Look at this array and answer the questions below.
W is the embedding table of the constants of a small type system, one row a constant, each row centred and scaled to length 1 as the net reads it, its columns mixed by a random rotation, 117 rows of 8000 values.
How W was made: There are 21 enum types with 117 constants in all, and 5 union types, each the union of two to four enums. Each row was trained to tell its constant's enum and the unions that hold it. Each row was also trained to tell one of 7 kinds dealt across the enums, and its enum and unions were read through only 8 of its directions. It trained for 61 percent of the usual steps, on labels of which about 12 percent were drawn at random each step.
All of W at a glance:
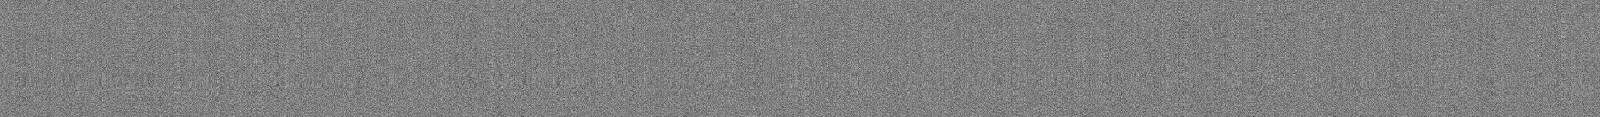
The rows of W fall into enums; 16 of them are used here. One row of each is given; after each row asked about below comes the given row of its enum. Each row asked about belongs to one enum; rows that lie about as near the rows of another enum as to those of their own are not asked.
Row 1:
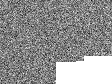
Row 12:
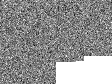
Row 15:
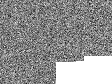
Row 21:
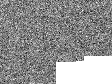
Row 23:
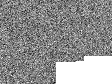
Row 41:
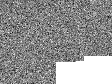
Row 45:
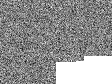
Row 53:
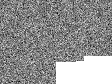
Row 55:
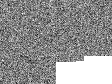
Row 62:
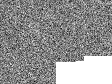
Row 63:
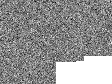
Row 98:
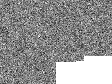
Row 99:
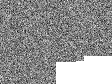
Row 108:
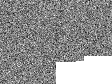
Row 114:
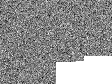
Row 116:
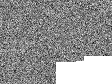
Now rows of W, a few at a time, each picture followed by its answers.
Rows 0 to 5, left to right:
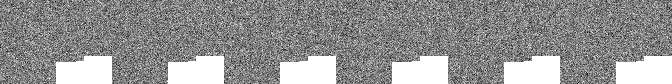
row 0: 62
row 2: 45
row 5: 53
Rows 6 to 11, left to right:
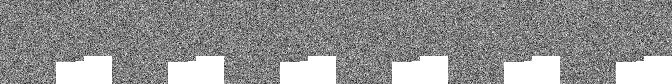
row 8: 12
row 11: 12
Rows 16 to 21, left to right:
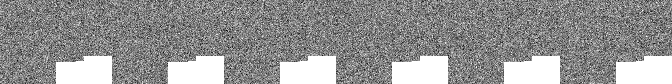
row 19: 108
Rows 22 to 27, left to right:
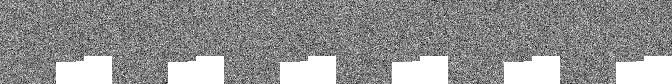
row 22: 12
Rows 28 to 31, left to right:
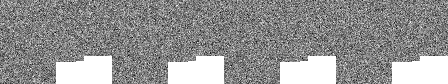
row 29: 98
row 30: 1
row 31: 53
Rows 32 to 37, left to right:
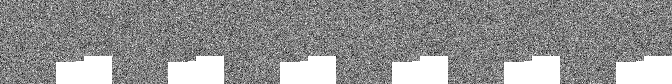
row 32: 21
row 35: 98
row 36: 55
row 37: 21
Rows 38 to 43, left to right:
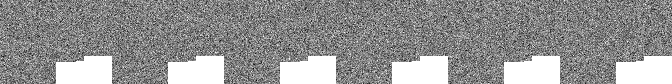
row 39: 108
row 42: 114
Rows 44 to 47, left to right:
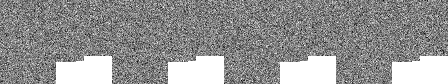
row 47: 1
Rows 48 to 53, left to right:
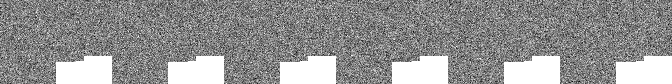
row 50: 53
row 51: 12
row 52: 108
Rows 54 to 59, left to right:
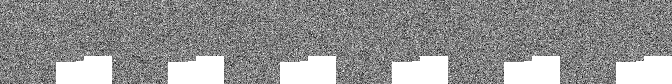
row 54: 21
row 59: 1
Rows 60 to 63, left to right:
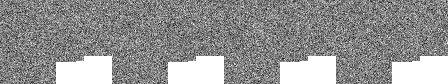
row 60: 108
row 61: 99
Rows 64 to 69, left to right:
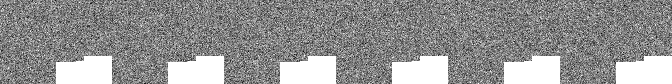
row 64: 21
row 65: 41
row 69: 12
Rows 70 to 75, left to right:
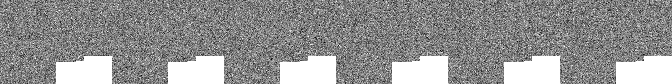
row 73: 1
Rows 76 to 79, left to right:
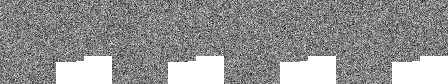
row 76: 63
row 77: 41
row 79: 41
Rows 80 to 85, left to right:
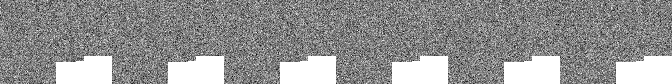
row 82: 99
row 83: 53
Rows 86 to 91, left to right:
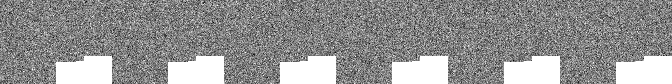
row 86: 62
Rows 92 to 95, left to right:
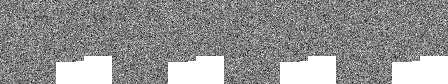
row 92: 21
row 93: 116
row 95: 108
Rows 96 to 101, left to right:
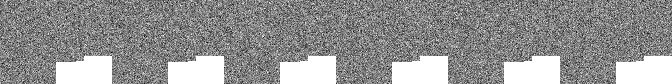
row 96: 114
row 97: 41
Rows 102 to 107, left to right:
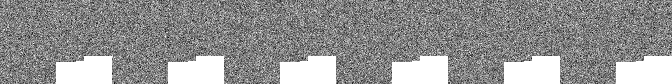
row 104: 41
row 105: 1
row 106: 116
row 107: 45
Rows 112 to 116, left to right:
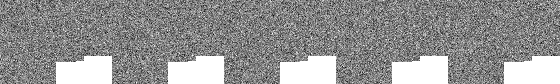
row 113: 53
